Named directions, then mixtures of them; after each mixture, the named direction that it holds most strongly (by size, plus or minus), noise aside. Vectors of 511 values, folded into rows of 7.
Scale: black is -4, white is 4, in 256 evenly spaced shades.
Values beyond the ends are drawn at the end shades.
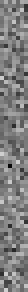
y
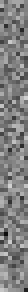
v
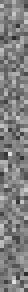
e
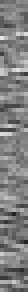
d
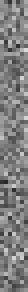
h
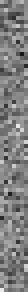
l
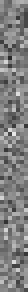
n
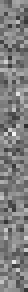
n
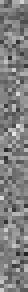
n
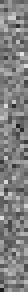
l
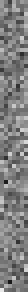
l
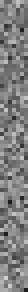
v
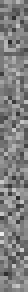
h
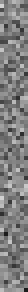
v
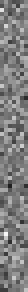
v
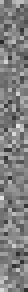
n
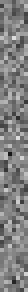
e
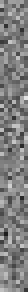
v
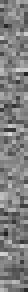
d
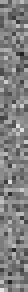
l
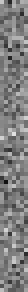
h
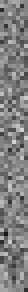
v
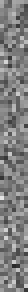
n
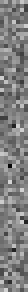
y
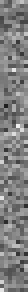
l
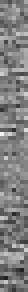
d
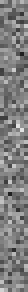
l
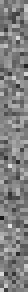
y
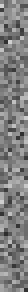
v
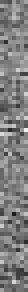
d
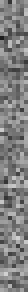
h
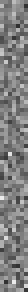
e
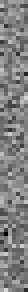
v
